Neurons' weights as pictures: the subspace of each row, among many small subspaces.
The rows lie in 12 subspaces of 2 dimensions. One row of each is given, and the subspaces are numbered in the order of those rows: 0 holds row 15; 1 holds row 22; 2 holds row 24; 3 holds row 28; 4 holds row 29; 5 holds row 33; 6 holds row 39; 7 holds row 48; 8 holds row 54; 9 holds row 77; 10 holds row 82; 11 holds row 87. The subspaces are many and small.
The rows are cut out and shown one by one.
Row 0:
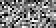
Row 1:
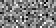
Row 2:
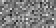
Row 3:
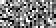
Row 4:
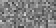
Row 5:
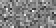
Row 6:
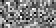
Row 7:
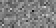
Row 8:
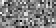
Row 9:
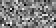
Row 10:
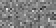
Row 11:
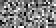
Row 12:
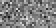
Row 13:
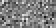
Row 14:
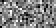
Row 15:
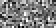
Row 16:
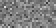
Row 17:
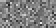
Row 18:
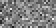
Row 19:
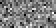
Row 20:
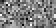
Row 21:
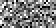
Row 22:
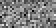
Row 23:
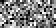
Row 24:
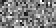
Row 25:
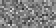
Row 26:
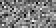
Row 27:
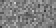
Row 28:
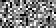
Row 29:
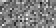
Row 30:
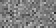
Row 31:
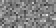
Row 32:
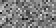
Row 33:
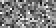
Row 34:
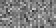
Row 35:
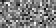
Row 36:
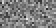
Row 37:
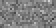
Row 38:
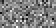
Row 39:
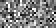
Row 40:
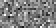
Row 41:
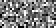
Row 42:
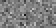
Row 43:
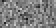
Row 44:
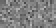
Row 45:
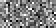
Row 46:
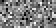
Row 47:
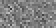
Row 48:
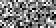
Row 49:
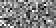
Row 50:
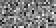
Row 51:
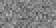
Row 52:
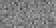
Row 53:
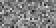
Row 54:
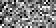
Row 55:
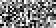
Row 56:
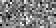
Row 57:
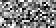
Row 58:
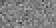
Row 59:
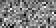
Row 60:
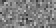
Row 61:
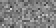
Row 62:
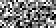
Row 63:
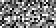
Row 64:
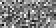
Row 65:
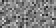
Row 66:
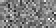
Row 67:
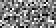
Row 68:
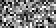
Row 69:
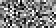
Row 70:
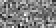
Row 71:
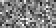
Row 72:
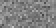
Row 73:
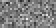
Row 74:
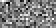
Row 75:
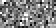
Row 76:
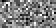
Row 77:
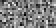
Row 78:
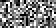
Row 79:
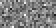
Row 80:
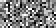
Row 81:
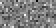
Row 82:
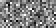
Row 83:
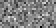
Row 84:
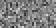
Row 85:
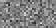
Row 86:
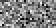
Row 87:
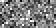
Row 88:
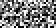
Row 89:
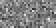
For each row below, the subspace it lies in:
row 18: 8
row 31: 0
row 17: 10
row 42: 5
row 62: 7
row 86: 5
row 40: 2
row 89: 7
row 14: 9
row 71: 5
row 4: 9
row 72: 8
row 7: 7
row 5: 7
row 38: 2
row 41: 0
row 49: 11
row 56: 1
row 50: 9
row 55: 1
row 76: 3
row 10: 7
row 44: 11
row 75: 4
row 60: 4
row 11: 9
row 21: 8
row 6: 6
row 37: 6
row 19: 7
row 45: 10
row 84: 0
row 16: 8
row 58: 2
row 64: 1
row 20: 11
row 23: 11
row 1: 2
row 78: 3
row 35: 10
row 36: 1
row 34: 11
